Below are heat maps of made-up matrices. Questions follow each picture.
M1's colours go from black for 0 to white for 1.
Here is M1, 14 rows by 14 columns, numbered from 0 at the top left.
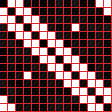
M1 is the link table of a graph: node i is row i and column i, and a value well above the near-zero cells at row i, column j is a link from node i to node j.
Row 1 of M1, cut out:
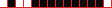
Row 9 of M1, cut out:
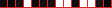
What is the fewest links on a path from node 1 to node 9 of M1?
2
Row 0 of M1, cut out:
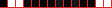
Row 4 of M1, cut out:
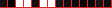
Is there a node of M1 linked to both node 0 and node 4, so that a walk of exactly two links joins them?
yes
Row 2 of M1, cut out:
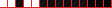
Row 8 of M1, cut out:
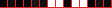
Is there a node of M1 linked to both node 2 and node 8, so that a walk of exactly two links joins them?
no
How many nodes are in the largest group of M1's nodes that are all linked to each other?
3
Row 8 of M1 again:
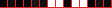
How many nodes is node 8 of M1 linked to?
4
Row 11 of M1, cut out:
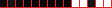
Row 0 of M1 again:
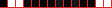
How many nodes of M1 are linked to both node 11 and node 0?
2
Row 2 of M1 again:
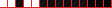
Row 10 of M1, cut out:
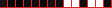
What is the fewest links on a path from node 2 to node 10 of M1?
3
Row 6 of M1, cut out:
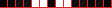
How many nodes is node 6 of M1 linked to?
4
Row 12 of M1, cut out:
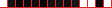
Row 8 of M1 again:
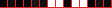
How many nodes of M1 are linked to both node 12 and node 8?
1
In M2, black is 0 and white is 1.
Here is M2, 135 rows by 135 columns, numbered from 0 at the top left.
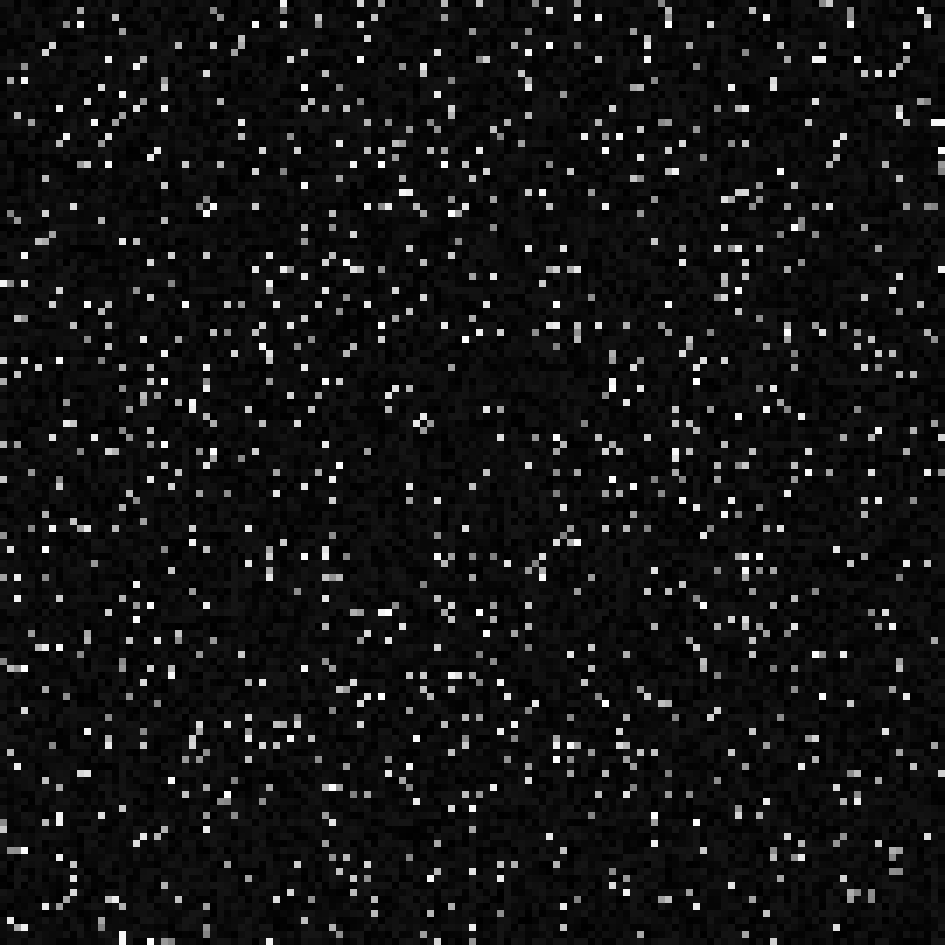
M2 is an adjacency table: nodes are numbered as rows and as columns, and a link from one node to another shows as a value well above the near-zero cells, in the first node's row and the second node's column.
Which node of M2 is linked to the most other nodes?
node 29
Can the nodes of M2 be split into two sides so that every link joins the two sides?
yes
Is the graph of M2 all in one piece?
yes
